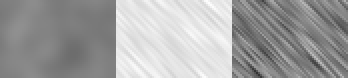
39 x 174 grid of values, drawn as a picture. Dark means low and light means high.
The table splits into one row of 3 panels. Panel 1,1: middling, smooth, faint in contrast. Panel 1,2: very high, slanting down to the right, faint in contrast. Panel 1,3: middling, slanting down to the right.
